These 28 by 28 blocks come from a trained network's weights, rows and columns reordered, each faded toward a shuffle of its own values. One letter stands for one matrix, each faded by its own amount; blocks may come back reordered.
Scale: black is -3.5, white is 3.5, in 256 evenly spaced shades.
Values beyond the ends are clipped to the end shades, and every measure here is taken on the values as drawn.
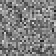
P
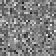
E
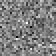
P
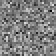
P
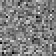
E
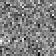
E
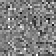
E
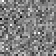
E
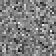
E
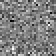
E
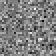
E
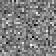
E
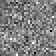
P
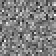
E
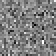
E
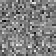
E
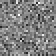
E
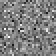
P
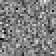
E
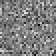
P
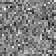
P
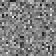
E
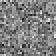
P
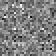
E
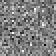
E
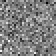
P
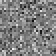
E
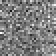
E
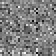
E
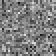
P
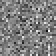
E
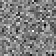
P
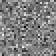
P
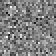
P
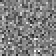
E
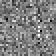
E
